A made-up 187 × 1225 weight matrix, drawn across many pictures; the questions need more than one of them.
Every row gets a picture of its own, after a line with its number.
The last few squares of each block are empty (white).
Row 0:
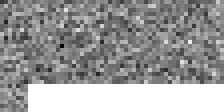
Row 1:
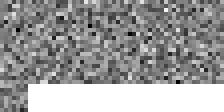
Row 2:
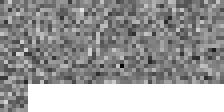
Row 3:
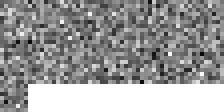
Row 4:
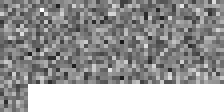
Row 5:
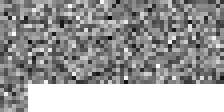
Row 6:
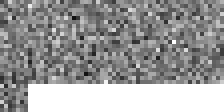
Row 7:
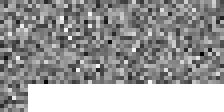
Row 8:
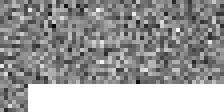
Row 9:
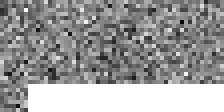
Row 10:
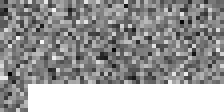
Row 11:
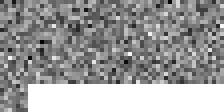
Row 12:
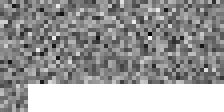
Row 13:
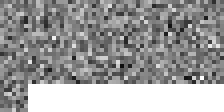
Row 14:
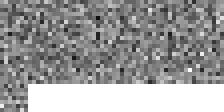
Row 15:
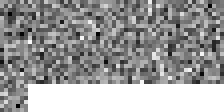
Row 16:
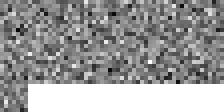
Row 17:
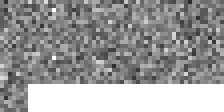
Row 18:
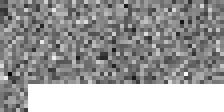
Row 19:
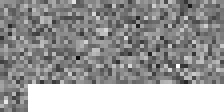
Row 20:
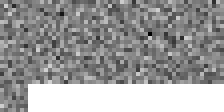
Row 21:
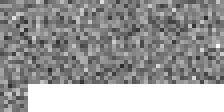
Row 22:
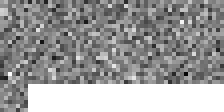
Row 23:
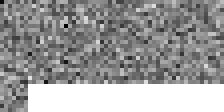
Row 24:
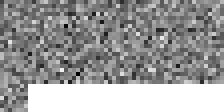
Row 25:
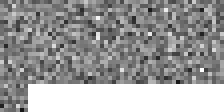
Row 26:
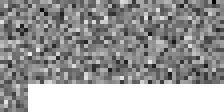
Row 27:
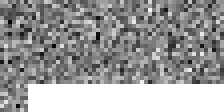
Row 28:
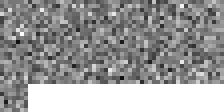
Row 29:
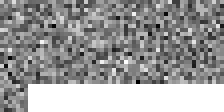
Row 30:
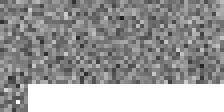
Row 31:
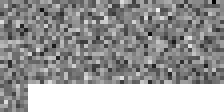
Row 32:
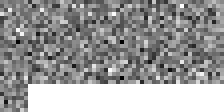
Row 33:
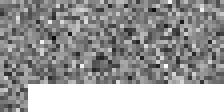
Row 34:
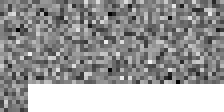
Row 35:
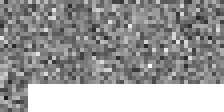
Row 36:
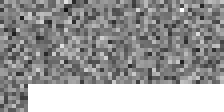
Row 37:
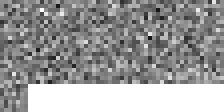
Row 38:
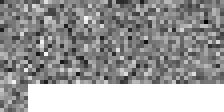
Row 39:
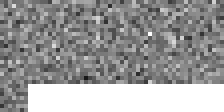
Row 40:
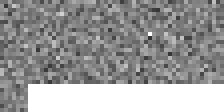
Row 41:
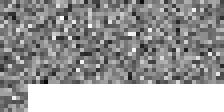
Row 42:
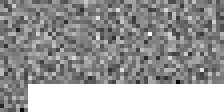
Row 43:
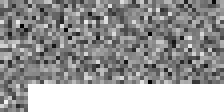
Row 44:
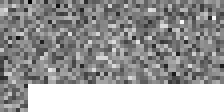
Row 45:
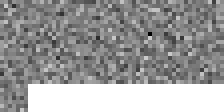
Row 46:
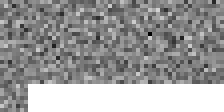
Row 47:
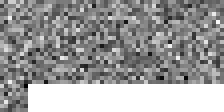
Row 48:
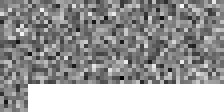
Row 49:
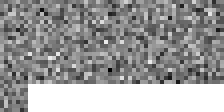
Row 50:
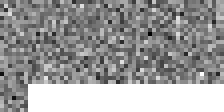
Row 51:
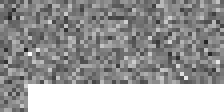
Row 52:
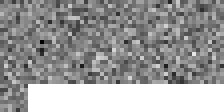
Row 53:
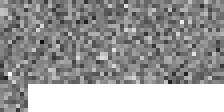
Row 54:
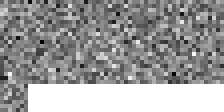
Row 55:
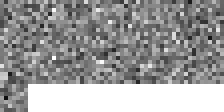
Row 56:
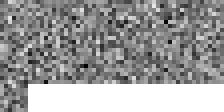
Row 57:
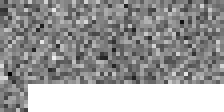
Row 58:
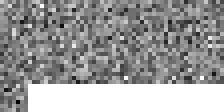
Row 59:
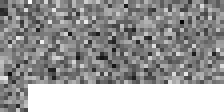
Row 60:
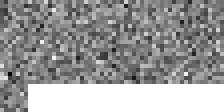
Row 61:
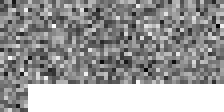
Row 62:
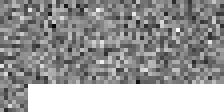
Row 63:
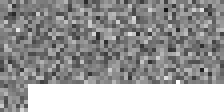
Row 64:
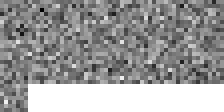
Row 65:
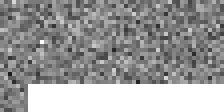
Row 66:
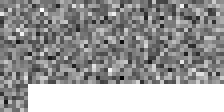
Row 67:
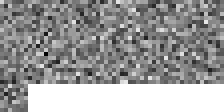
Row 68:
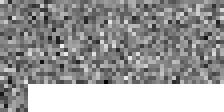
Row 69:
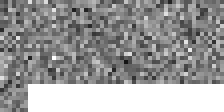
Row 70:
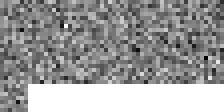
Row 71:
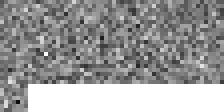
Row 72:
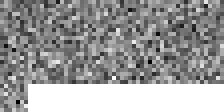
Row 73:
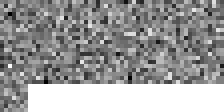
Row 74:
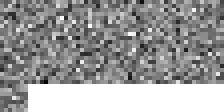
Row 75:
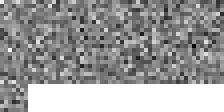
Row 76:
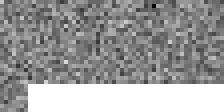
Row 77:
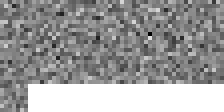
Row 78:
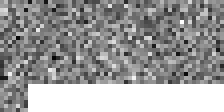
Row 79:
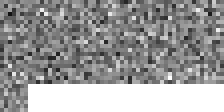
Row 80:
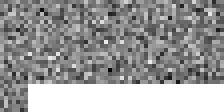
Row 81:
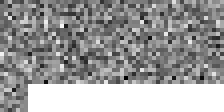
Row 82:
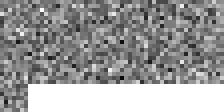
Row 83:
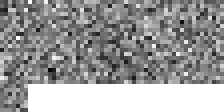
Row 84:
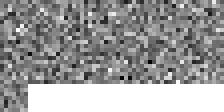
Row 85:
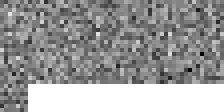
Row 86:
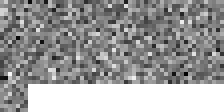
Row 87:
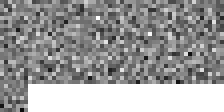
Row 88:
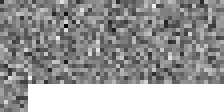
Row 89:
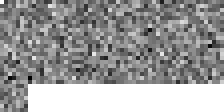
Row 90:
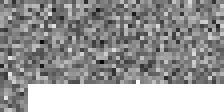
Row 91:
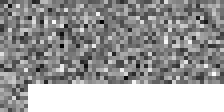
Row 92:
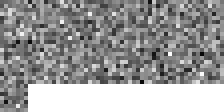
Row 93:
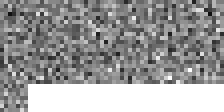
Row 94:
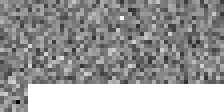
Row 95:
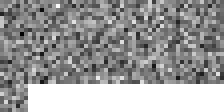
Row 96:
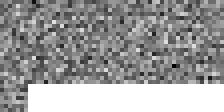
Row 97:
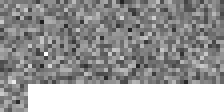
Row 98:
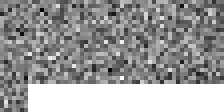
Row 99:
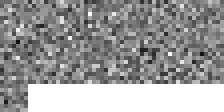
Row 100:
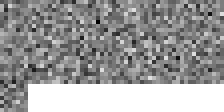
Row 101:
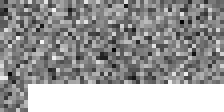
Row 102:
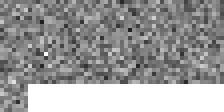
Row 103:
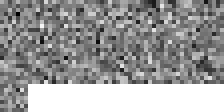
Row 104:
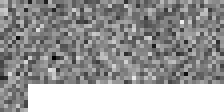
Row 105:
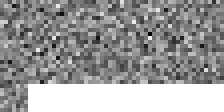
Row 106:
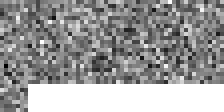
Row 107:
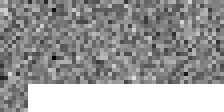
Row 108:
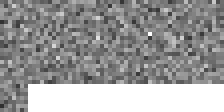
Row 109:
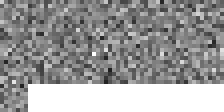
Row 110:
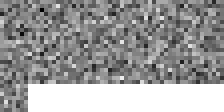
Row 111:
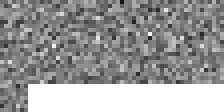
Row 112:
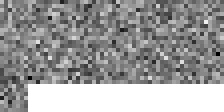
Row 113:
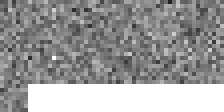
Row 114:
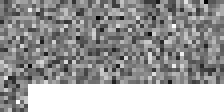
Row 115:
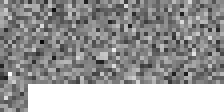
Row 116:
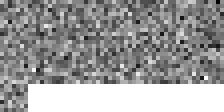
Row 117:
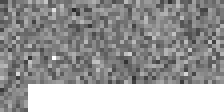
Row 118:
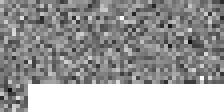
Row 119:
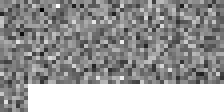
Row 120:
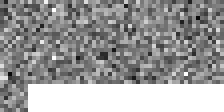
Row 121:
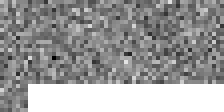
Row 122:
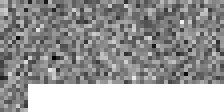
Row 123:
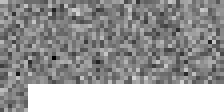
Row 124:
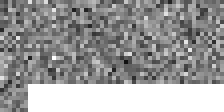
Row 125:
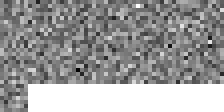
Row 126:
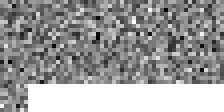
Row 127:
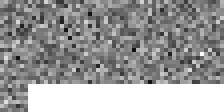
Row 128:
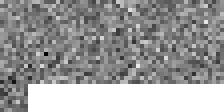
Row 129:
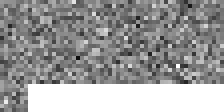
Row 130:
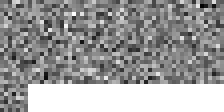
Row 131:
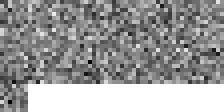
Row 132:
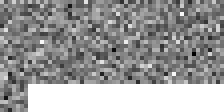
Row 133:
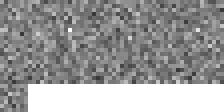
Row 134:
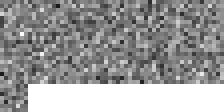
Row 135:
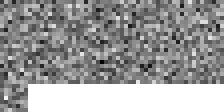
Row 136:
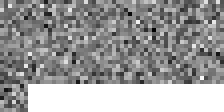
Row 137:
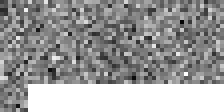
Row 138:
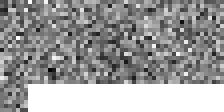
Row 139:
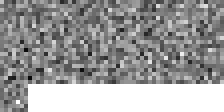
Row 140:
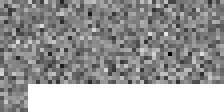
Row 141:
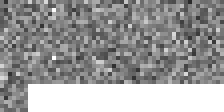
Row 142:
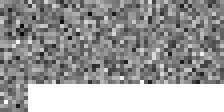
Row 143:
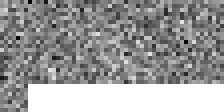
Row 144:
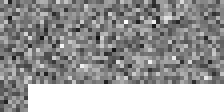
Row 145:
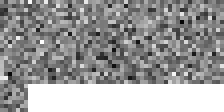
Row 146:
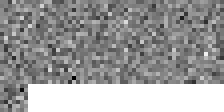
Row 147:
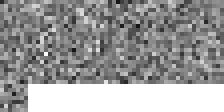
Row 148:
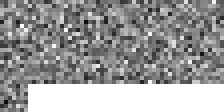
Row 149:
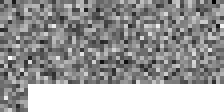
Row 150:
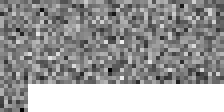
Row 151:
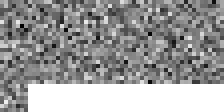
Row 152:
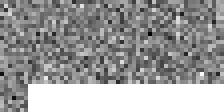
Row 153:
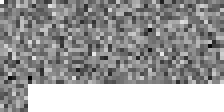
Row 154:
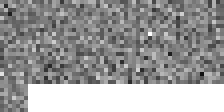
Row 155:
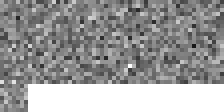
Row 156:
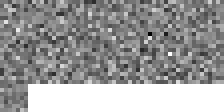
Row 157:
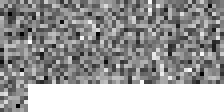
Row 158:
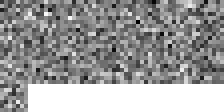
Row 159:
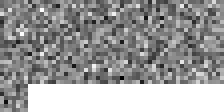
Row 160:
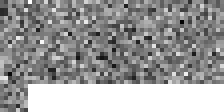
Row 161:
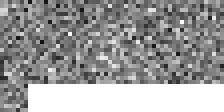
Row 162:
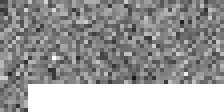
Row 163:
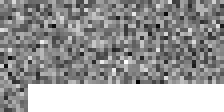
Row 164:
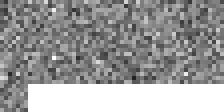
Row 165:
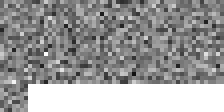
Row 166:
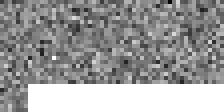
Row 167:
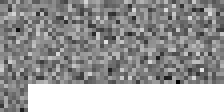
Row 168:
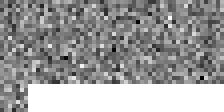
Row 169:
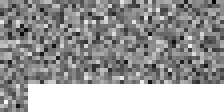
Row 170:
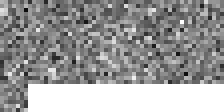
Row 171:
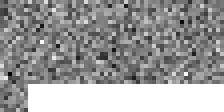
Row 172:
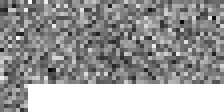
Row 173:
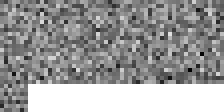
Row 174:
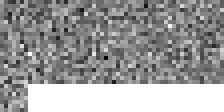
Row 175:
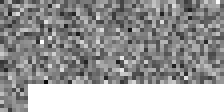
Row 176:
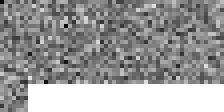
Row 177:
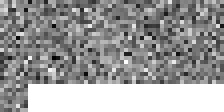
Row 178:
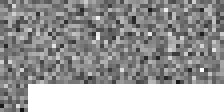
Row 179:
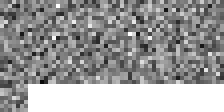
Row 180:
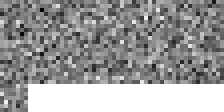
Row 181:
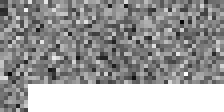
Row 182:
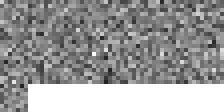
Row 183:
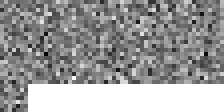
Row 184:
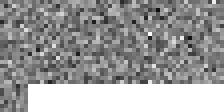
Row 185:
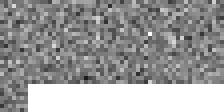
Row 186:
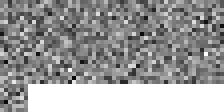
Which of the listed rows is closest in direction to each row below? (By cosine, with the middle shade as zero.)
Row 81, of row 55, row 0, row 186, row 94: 0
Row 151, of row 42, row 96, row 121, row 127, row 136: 127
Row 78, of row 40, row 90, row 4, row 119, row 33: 90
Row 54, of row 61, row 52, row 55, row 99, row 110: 52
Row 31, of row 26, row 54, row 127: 26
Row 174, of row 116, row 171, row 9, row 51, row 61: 51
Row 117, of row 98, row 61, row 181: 181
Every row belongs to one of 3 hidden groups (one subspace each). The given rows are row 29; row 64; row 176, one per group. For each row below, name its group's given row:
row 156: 64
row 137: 29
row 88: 176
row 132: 29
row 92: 64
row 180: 64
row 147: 176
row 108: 64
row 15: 64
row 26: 64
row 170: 29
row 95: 64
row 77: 64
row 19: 176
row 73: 64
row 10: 29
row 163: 29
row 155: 176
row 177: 29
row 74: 64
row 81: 176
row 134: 64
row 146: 176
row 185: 64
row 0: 176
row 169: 64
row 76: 176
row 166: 29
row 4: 64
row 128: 176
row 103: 176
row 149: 29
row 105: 64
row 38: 176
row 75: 176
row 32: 64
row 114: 176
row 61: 29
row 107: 29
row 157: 64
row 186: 176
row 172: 29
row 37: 64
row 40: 64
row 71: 176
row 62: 29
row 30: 176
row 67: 176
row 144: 176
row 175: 176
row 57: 29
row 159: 64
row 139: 176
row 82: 64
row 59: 29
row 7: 64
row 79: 64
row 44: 29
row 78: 29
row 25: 64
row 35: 29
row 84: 64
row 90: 29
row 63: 64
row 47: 176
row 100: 176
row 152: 64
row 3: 64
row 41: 64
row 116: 176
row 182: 176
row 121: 29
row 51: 176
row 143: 29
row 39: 64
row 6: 176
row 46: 64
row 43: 64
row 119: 64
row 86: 29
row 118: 176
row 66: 64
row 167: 64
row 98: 64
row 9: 29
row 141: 29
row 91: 176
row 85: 64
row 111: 64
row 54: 29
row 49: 64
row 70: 176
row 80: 64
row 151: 64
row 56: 176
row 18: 29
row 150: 64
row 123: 29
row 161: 29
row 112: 176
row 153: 176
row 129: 176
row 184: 64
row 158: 176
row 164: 29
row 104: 29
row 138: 29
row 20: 64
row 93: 64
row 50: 64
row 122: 29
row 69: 29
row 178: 64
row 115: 29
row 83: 29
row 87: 64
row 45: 64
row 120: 29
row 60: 29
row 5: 176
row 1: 64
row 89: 176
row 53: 29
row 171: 29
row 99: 64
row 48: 64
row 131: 176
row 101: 29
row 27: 64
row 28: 64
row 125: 176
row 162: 29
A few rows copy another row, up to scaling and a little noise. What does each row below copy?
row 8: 62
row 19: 129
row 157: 15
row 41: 74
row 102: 97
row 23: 176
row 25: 178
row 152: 50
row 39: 185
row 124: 69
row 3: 92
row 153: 89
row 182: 109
